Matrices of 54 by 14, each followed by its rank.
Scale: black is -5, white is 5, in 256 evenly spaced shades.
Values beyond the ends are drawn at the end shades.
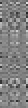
two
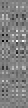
two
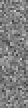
full rank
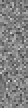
full rank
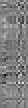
three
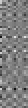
two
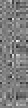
three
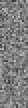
full rank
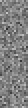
full rank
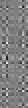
two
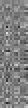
three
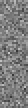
full rank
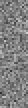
full rank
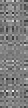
two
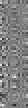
three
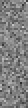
full rank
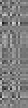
two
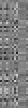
two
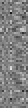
three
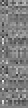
three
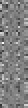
three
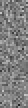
full rank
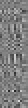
three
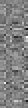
three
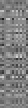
two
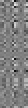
two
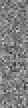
full rank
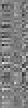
three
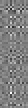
two
